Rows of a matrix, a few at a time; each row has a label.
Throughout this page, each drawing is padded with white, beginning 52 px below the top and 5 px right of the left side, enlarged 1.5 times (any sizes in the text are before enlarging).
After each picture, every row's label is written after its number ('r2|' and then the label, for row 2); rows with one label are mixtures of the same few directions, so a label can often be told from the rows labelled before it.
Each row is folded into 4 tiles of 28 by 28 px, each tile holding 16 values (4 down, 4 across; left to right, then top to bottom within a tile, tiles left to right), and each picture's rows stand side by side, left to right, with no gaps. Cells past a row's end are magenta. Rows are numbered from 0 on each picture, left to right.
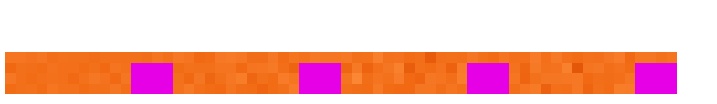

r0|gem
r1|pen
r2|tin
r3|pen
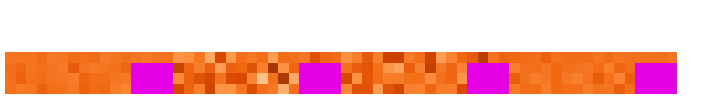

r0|pen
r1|gem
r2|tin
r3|gem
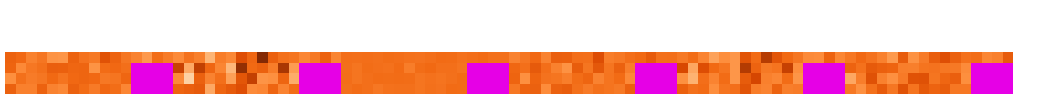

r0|tin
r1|tin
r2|pen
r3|tin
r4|tin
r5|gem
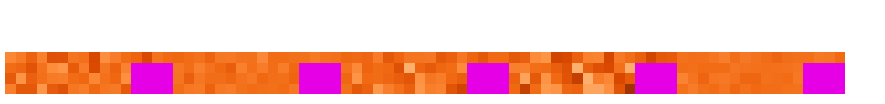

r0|tin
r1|tin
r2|pen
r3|pen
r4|gem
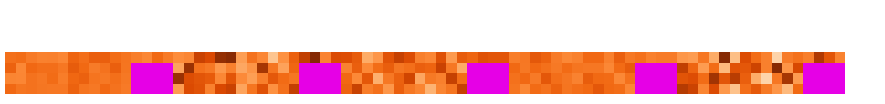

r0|tin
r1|tin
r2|pen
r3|pen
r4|gem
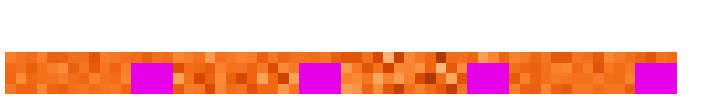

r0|tin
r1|gem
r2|gem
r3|tin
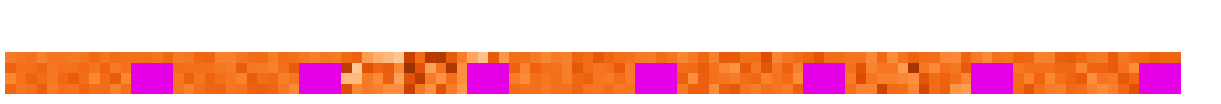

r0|gem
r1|pen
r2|tin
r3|tin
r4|tin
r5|pen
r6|pen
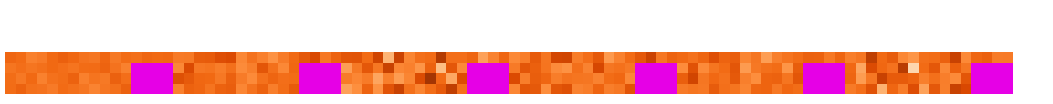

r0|pen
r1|tin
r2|gem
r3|tin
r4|tin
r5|pen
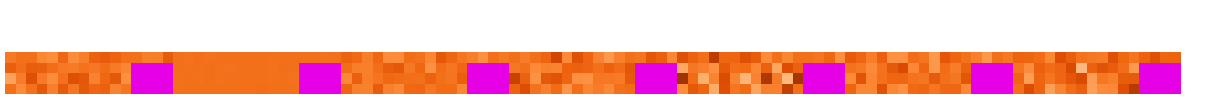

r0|gem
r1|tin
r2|tin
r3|gem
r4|gem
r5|tin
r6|pen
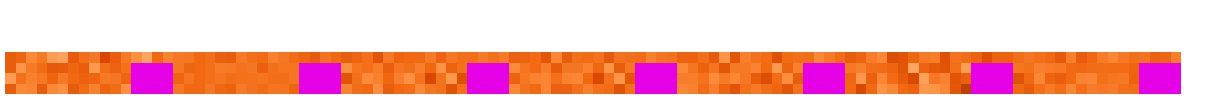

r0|tin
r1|tin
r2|gem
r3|gem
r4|gem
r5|pen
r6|gem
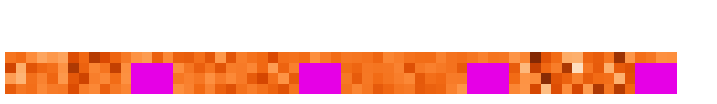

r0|tin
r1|gem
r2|pen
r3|pen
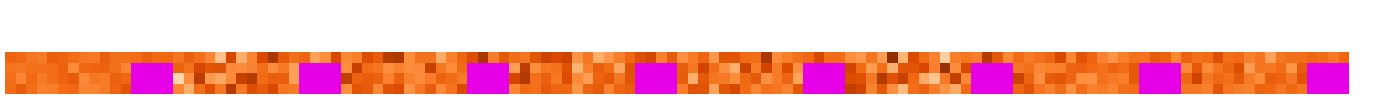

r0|pen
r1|gem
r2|tin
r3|tin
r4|tin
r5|gem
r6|gem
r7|tin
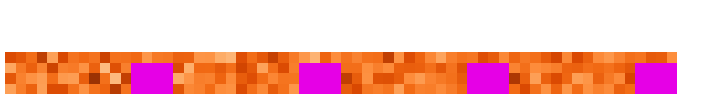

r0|gem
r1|tin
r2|gem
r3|gem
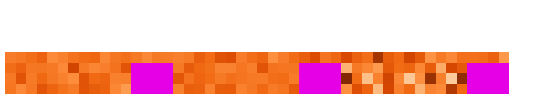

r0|pen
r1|tin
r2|gem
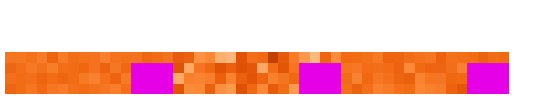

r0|gem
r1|tin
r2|pen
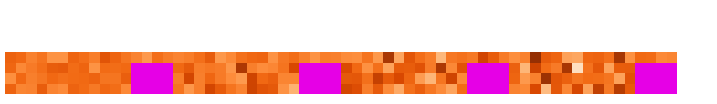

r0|tin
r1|pen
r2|gem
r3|pen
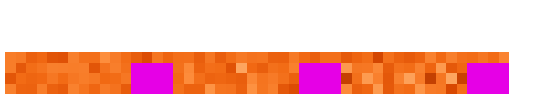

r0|tin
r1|pen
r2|gem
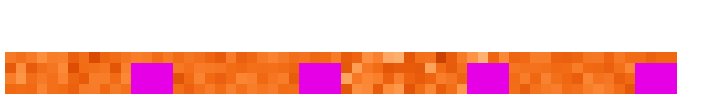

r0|tin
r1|gem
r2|tin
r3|pen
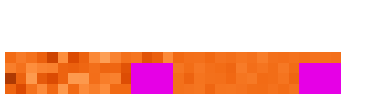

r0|gem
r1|tin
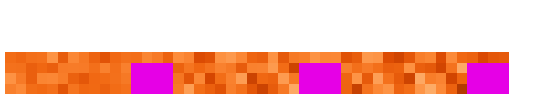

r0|gem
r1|pen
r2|pen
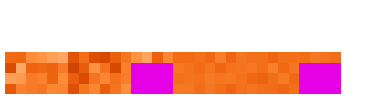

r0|tin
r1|gem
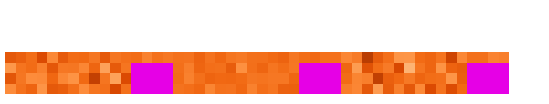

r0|gem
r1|pen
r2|pen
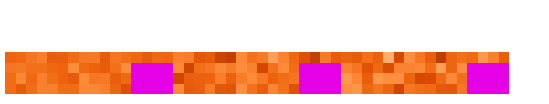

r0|pen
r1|tin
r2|gem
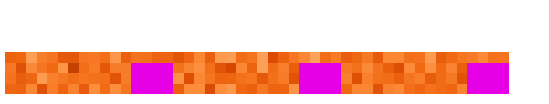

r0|pen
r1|tin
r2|tin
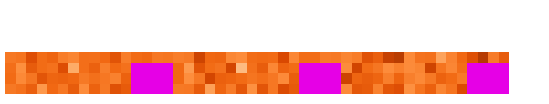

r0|pen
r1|pen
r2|tin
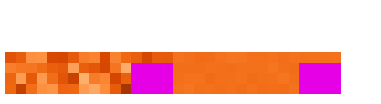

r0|pen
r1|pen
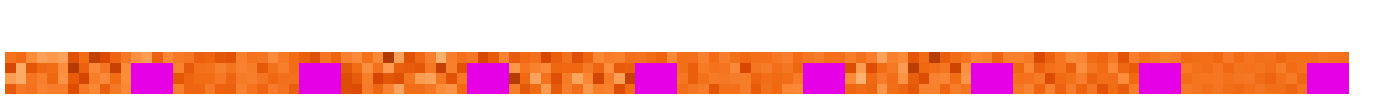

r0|tin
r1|tin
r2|gem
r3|gem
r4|pen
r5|tin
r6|pen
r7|gem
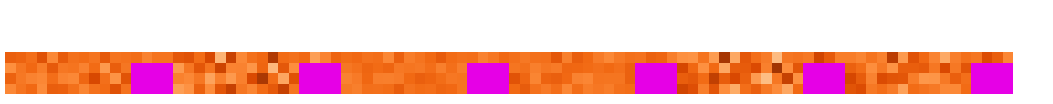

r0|gem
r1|gem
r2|gem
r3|gem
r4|gem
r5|gem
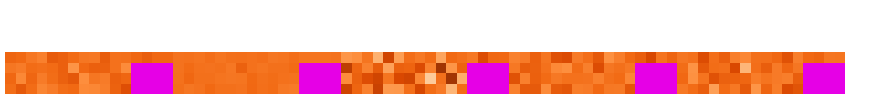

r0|pen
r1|pen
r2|gem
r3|tin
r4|pen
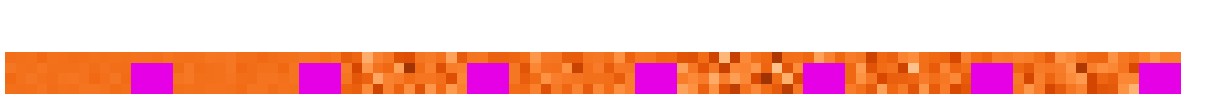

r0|gem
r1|tin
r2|pen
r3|pen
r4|gem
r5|pen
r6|pen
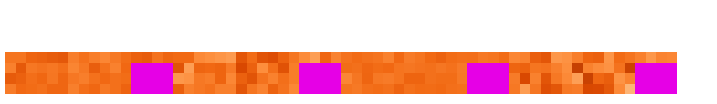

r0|tin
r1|tin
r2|gem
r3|pen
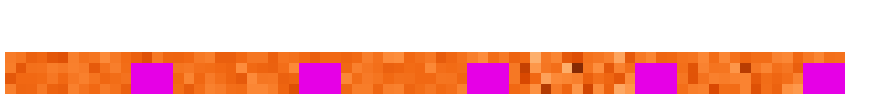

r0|tin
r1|pen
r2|tin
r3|pen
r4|pen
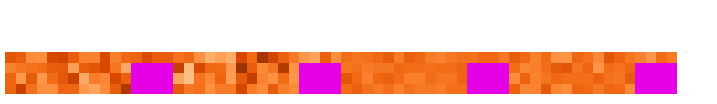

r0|pen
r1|tin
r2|gem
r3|tin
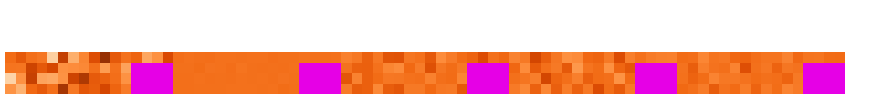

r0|gem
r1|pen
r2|tin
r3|pen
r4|pen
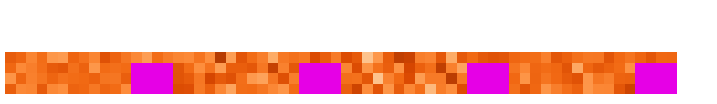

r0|tin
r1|gem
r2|pen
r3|pen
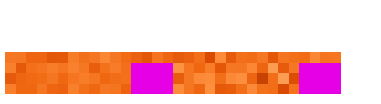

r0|tin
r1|gem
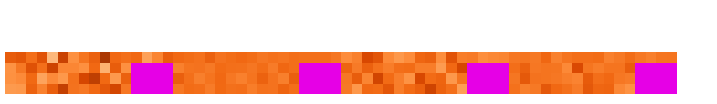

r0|gem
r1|gem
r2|pen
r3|pen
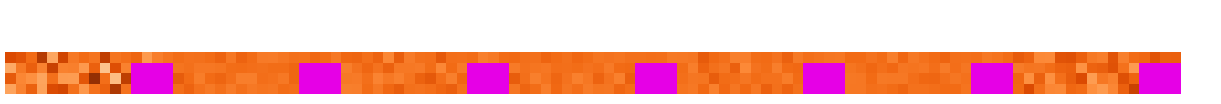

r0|gem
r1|gem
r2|gem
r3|gem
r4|pen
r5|gem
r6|pen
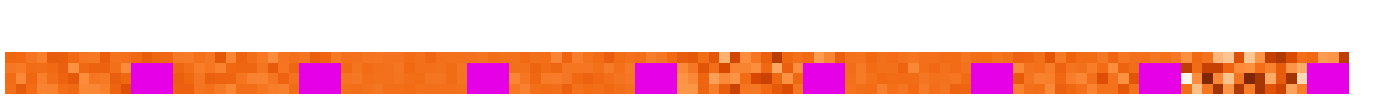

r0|pen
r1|gem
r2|tin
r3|gem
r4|gem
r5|pen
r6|gem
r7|gem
